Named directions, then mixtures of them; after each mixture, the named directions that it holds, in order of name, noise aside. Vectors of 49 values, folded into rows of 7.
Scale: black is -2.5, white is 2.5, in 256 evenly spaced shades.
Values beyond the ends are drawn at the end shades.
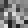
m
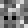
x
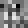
m, x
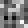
x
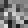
m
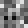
x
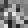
m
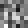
m, x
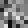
m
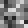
m, x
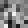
m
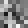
m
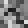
m, x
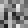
m, x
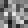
m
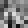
m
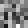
m, x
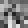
m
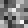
m, x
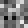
x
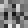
m, x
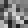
m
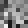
m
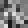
m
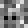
x
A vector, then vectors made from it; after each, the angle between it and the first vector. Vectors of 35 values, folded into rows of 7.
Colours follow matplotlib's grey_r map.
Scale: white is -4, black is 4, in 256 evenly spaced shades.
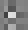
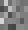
partly opposed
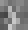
partly aligned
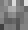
orthogonal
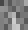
partly aligned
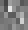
partly opposed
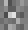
nearly parallel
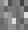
orthogonal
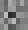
nearly opposite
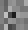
nearly opposite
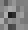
nearly opposite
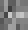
partly aligned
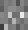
orthogonal
